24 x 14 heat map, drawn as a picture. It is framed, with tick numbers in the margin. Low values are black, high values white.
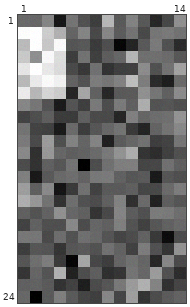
There are no regular stripes. The ninth with the highest average is the top left. Neither half mirrors the other. An odd patch, higher than its surroundings, sits in the top left. Most values sit low, with a long tail of high ones.
